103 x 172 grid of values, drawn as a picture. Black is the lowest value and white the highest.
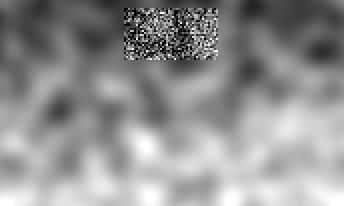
Roughest part: top middle. Stripes: none. Ninth with the highest average: bottom right. Odd patch: rougher, in the top middle. Slope: up to the bottom.
